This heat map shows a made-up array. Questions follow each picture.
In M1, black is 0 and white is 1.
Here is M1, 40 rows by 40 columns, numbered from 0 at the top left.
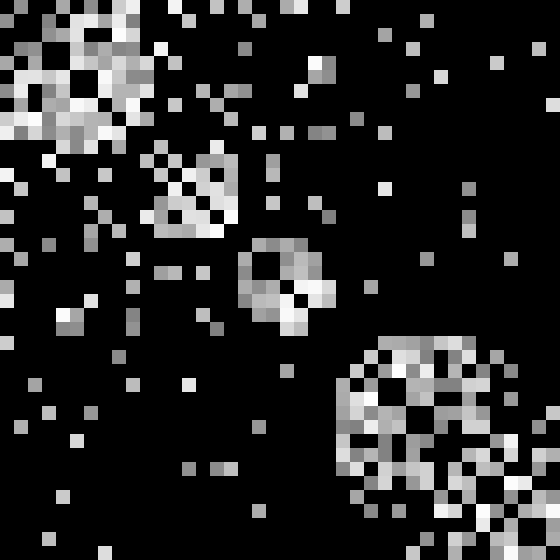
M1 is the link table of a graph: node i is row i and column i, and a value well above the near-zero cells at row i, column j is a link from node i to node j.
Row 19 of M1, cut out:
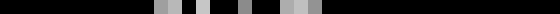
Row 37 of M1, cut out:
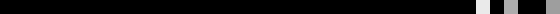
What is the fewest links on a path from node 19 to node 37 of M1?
4
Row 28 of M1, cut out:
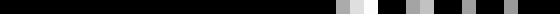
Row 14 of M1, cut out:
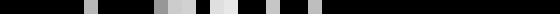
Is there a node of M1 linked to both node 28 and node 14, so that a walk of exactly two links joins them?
no
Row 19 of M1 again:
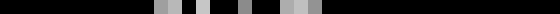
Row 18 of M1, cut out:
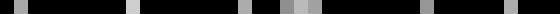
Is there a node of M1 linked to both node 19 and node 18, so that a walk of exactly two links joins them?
yes
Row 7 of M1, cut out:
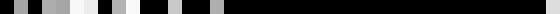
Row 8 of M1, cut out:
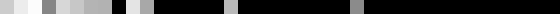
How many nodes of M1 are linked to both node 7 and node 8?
6
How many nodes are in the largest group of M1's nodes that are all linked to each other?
6
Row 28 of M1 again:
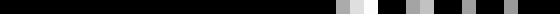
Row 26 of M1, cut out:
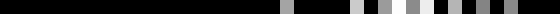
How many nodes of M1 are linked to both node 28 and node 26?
4
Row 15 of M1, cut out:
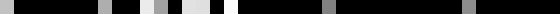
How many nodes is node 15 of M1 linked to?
9
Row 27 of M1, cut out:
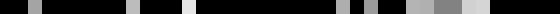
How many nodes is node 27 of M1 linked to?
11
